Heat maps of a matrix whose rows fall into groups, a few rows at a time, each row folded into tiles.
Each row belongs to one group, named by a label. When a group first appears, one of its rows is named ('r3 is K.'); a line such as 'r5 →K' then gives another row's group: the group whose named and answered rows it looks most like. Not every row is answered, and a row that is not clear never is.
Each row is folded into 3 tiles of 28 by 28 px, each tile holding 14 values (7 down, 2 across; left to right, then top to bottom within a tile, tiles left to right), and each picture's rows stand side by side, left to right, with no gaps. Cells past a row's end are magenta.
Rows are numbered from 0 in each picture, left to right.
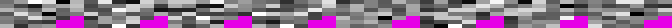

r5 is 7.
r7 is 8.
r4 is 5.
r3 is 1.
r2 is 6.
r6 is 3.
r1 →7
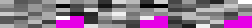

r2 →7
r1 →8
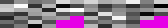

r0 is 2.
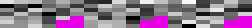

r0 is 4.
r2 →7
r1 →5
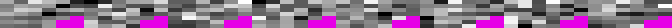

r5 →3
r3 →5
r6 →6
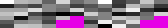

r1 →7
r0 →4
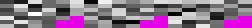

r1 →2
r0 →5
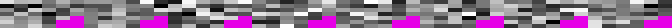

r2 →2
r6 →2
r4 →8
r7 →6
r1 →4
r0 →4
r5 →5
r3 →1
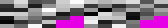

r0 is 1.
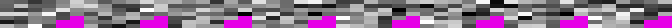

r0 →1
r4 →5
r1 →2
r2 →4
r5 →4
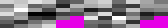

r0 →3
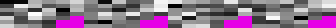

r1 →1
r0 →5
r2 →4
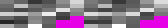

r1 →1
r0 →1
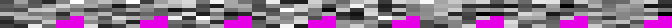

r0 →7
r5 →3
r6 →8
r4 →2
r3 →7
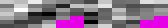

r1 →2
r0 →3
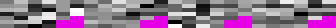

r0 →2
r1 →3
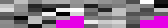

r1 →4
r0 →2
